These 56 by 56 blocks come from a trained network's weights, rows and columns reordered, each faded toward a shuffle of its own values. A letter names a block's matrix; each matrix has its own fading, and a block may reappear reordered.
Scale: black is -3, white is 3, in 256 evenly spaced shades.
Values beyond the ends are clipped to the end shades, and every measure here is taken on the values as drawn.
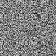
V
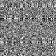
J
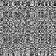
J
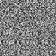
V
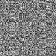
V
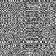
J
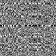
J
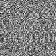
V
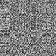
V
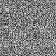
V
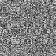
V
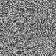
V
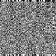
J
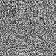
V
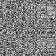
V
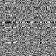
J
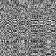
J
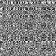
J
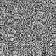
V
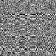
J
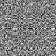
J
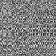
J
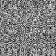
V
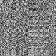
V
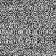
V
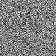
V
